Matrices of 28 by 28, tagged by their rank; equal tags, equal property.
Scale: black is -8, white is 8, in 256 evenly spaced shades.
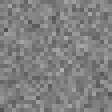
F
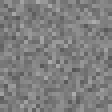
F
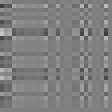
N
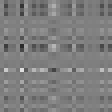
N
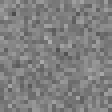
F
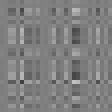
N
